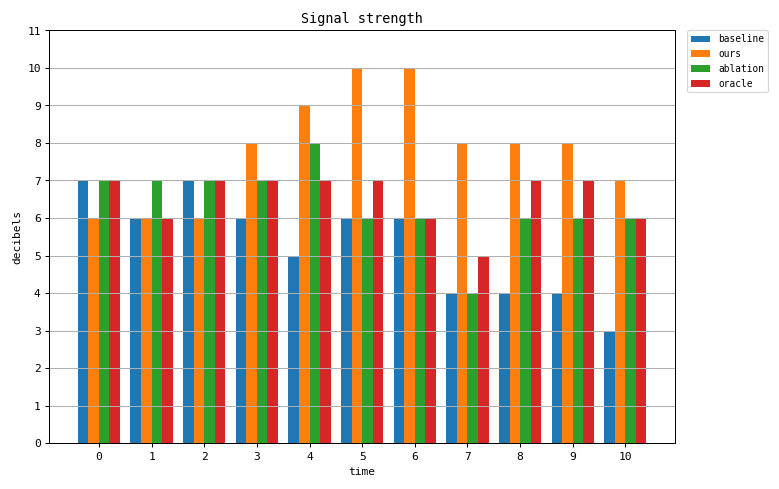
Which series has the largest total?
ours
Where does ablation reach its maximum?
4
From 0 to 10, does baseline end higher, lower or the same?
lower
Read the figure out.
Title: Signal strength
x-axis: time, ticks 0 1 2 3 4 5 6 7 8 9 10
y-axis: decibels, ticks 0 1 2 3 4 5 6 7 8 9 10 11
Legend: baseline, ours, ablation, oracle
Values:
baseline: 7 6 7 6 5 6 6 4 4 4 3
ours: 6 6 6 8 9 10 10 8 8 8 7
ablation: 7 7 7 7 8 6 6 4 6 6 6
oracle: 7 6 7 7 7 7 6 5 7 7 6
